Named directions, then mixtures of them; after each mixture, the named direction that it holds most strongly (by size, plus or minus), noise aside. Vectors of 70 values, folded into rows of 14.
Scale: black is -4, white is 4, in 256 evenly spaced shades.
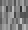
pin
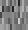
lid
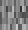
pin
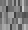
pin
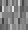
lid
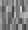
pin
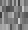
lid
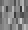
pin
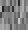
lid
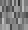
lid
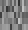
lid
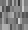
lid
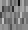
lid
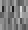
pin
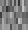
lid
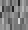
lid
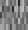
lid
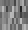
pin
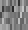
lid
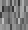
lid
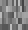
pin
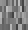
pin
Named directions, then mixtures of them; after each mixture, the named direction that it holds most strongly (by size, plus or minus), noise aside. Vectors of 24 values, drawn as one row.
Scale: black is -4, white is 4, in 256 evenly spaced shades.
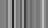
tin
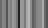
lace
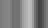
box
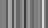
tin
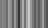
lace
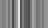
lace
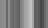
box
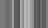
box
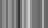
lace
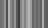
lace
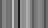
lace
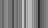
box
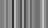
tin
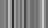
tin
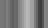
box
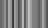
tin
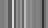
tin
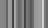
tin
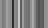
lace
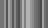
box
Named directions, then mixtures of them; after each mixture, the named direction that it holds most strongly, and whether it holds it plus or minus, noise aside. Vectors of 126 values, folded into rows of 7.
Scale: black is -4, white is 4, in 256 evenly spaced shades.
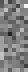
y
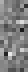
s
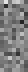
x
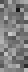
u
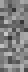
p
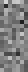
x, plus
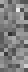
u, minus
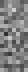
p, minus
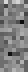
x, plus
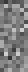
x, minus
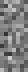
p, minus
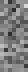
y, plus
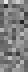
x, plus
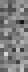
p, plus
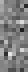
s, plus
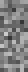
p, plus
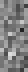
s, plus
